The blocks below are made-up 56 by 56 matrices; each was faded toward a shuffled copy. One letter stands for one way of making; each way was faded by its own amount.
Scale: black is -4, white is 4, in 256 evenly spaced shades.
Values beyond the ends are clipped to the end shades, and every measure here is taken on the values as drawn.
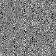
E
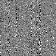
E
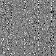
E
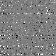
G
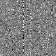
E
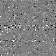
G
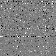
G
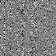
E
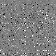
G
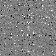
G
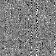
E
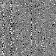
E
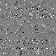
G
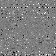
G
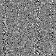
E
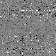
G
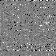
G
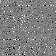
G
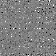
G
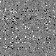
G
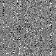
E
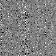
E
